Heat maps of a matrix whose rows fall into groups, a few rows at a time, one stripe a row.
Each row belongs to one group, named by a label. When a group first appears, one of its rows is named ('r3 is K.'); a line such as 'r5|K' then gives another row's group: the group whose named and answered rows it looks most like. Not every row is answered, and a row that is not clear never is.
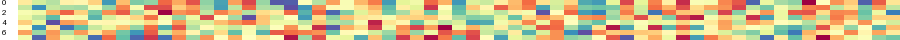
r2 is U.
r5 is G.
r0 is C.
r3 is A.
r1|C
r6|G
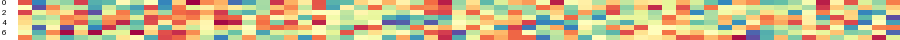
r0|G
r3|U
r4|U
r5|G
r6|C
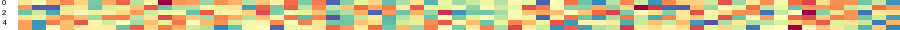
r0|U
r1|A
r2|A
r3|U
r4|G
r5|C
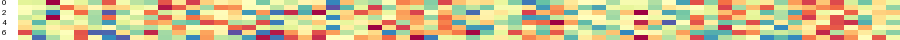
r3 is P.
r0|P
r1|U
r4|A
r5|P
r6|G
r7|A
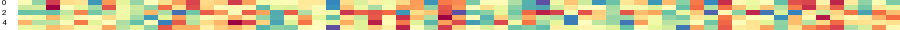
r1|P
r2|A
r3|P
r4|P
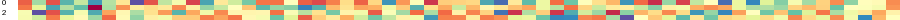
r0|G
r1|C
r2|G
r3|P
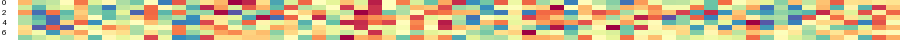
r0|P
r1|A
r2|G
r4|A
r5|G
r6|U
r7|A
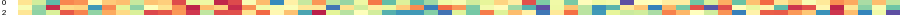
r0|U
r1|P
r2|U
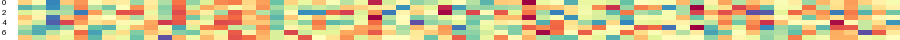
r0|U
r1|A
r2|C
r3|U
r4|U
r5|A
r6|A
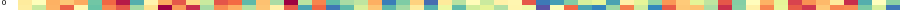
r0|U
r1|U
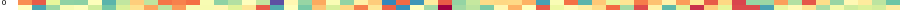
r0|C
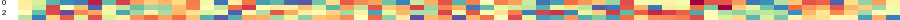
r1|P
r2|G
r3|C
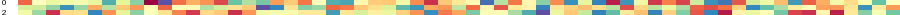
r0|G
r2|P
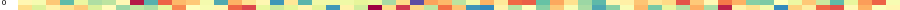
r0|C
